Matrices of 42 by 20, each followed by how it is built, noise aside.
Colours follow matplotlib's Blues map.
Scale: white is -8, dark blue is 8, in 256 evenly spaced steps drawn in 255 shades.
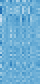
low rank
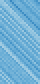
Toeplitz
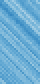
Toeplitz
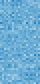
low rank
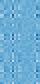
low rank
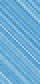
Toeplitz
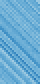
Toeplitz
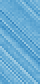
Toeplitz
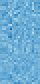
low rank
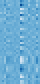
low rank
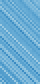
Toeplitz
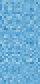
low rank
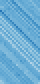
Toeplitz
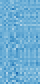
low rank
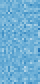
low rank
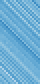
Toeplitz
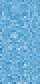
low rank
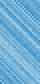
Toeplitz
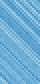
Toeplitz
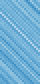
Toeplitz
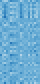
low rank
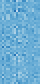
low rank
